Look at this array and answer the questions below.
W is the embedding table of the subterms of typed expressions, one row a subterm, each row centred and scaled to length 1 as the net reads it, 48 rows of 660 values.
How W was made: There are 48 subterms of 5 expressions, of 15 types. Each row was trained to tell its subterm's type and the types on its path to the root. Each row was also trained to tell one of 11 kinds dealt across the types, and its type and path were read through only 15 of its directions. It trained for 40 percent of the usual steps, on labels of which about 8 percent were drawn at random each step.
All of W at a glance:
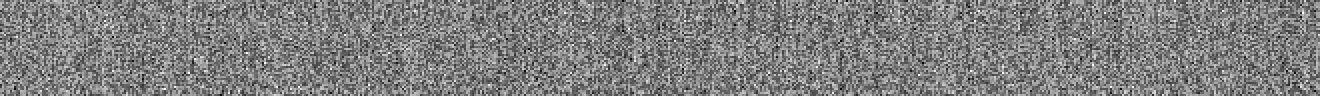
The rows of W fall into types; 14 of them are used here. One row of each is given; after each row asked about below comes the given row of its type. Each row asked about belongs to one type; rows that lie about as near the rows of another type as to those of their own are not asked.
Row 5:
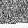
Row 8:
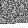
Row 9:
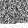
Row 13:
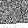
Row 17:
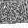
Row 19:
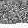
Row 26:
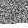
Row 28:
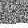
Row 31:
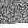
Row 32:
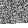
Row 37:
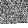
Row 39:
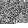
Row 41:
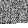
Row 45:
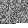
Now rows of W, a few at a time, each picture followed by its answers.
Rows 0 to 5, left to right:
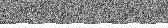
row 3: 13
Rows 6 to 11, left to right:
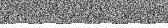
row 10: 9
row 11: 31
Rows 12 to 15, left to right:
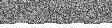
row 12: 5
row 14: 31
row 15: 5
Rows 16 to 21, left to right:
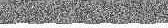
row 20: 41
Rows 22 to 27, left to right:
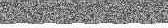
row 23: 31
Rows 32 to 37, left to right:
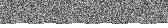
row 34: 8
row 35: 26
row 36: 9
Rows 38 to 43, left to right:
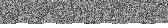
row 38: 26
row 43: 32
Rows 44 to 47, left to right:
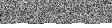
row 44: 8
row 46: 45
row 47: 41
